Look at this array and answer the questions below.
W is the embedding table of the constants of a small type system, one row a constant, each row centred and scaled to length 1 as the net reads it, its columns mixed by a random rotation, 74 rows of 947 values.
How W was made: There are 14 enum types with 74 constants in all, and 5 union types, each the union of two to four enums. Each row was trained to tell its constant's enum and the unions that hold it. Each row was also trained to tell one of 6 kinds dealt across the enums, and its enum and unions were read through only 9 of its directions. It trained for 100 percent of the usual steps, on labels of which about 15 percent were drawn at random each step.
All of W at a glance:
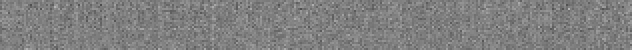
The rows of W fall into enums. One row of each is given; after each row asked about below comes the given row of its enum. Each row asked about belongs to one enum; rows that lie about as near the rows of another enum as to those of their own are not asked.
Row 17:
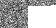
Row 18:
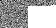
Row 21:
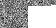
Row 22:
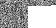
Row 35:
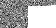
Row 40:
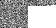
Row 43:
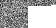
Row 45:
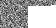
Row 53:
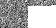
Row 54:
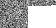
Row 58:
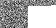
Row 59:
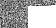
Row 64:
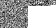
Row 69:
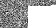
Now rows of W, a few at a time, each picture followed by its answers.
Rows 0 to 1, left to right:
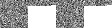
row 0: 40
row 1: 21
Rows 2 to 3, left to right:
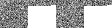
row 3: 45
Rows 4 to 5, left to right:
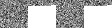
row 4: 53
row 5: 45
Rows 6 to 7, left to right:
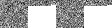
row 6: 64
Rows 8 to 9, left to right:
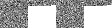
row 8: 35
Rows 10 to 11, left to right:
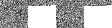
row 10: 18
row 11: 59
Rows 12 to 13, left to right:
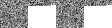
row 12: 64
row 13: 64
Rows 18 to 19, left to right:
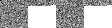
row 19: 53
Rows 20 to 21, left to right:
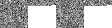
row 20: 22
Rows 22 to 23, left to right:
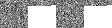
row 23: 59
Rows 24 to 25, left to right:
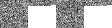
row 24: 43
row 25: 17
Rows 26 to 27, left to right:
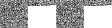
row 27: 17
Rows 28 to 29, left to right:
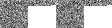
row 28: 58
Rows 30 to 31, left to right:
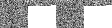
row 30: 21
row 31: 17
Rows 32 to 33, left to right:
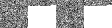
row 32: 69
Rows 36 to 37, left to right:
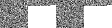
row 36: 21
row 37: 59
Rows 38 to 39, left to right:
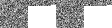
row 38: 64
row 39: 58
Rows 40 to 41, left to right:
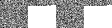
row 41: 58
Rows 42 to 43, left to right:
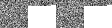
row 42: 45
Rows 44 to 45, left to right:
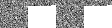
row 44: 43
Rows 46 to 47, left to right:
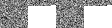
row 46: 58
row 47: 54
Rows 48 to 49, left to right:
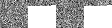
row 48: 40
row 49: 53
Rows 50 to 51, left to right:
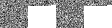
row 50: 64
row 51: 59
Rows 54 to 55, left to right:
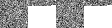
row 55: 45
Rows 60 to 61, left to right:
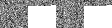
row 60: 45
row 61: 40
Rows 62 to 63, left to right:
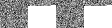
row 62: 17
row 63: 21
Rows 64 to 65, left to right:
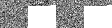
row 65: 58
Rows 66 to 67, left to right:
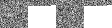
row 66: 43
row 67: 53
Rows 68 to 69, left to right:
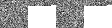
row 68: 43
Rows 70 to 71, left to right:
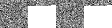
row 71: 53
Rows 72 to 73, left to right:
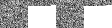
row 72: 43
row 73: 17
